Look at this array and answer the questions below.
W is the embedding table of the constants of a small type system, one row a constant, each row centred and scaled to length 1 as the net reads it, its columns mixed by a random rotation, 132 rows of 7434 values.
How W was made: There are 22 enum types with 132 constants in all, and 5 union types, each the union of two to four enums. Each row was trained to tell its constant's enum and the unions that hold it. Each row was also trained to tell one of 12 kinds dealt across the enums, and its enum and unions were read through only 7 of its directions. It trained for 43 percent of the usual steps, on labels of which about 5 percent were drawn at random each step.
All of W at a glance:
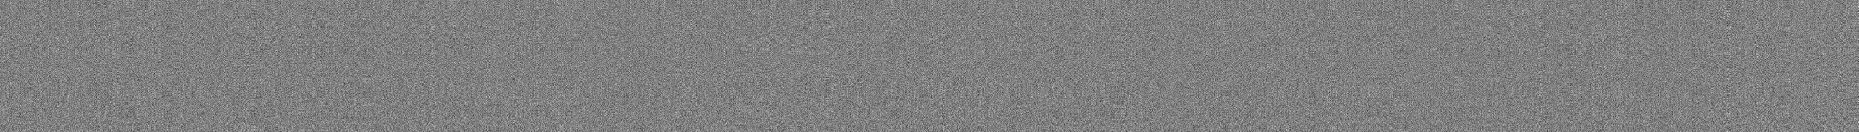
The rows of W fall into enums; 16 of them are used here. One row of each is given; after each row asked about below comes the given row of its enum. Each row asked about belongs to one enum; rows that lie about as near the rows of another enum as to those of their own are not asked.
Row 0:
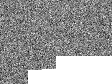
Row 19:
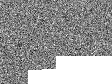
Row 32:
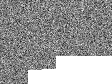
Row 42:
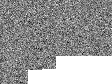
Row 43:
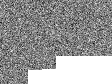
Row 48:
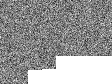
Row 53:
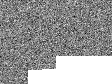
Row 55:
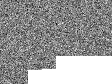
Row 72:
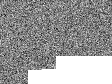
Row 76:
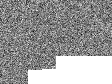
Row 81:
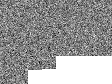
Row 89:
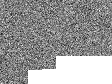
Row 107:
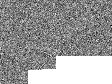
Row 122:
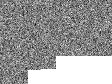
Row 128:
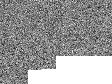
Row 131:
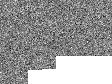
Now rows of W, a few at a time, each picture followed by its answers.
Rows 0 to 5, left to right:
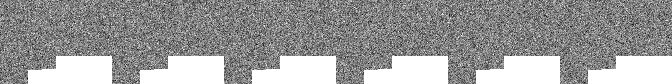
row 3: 107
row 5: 72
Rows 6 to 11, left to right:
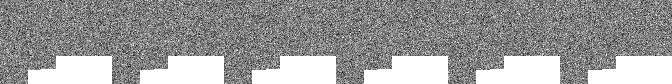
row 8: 53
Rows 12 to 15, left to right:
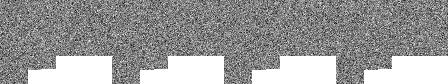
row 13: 43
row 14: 43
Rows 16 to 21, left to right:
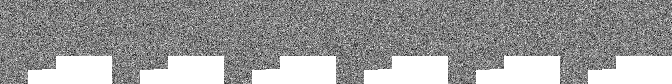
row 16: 42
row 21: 122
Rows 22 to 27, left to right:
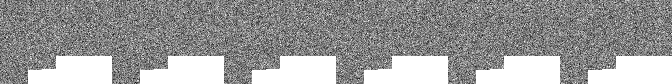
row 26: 53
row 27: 43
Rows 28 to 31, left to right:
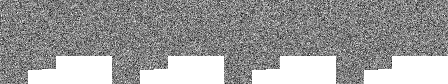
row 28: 131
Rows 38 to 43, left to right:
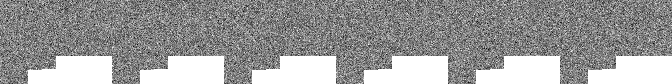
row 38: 48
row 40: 81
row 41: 131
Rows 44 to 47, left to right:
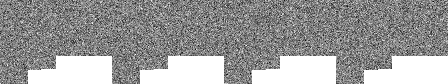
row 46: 53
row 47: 81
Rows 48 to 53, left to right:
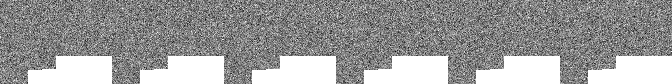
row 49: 48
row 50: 76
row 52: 43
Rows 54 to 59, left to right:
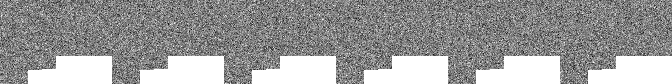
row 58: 122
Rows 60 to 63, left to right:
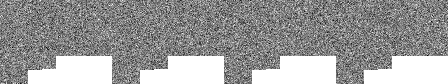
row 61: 19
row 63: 76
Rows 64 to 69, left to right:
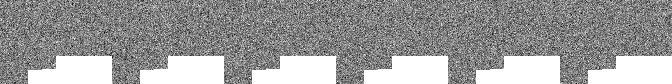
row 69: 89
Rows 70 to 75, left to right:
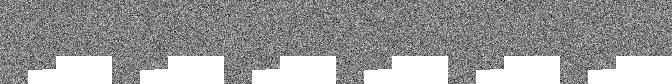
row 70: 81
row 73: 76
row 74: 131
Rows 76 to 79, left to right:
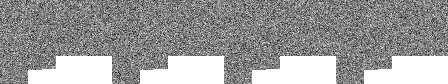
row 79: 19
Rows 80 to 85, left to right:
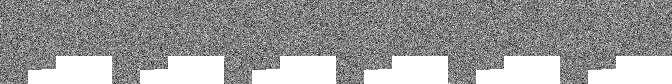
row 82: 42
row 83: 107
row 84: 89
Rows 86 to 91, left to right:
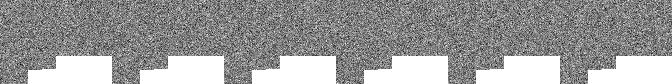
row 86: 42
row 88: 76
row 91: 122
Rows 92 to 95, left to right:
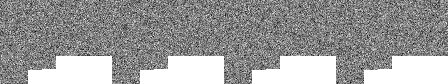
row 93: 53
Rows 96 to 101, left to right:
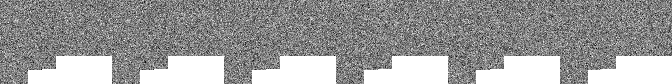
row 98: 43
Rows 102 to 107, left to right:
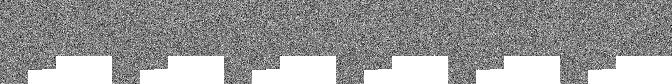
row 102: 42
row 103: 89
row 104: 42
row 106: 48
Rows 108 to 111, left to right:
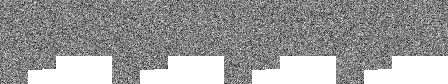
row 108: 42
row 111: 76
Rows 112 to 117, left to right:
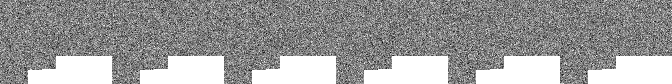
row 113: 131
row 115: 81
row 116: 131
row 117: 53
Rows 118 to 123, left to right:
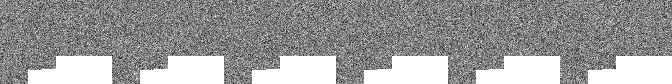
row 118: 122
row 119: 72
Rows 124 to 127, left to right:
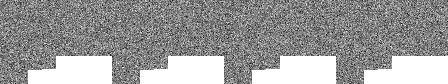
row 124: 131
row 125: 53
